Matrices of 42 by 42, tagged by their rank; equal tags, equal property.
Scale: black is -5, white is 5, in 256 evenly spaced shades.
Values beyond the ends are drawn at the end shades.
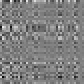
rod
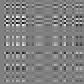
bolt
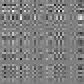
rod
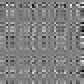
rod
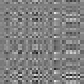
rod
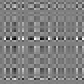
bolt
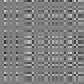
bolt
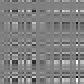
bolt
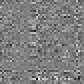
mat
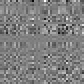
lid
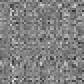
mat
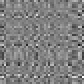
lid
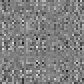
mat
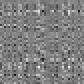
lid
